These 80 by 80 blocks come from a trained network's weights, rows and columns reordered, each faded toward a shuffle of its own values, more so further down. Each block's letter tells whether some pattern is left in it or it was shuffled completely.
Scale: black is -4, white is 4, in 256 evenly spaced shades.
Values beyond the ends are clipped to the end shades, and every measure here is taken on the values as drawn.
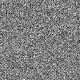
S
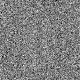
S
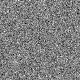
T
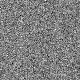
T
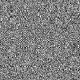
S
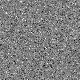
T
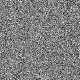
S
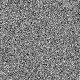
T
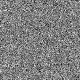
S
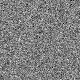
T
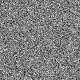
T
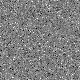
T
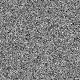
T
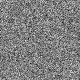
S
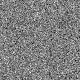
T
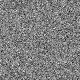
T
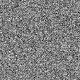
S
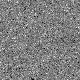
T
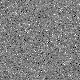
T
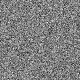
T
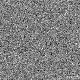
T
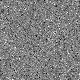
T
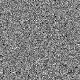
S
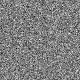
T
